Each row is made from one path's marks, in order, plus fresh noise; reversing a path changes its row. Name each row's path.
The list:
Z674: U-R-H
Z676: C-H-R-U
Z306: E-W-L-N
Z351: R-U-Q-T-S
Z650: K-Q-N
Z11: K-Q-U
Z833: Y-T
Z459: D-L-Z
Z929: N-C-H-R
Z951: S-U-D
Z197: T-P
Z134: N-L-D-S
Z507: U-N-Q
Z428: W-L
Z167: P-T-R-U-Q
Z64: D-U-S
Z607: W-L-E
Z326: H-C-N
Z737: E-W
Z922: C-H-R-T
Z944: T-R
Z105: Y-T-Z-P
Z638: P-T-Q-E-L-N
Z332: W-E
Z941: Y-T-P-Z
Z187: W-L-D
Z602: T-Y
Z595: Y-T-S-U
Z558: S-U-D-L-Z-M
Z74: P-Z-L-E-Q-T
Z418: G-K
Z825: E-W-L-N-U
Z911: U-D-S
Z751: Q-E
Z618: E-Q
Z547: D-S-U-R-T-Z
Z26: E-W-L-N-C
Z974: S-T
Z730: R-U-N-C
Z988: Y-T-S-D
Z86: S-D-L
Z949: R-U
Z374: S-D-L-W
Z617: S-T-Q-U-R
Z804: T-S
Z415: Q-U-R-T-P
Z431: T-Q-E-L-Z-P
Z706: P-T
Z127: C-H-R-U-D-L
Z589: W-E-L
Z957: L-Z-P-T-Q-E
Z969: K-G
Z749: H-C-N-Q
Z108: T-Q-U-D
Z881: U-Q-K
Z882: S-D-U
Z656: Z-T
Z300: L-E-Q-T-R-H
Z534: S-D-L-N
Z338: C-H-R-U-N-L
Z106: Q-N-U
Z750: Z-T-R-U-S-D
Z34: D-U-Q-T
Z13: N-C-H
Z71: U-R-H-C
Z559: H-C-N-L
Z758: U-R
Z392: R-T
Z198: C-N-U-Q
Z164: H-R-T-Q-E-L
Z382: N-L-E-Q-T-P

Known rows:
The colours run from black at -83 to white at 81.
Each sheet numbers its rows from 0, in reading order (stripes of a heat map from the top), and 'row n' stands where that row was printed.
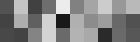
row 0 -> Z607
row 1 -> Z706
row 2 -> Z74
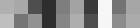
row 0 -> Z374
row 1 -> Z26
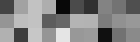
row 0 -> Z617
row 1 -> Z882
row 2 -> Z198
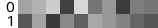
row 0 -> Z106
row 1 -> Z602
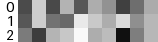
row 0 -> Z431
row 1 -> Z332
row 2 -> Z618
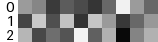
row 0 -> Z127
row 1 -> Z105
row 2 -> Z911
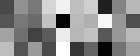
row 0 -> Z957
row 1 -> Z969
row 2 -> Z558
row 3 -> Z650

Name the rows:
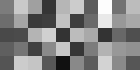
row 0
Z737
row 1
Z589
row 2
Z34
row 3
Z164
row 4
Z949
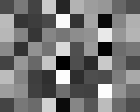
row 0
Z833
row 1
Z134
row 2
Z187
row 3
Z804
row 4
Z944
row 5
Z306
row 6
Z428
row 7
Z392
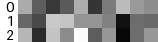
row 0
Z86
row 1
Z167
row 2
Z507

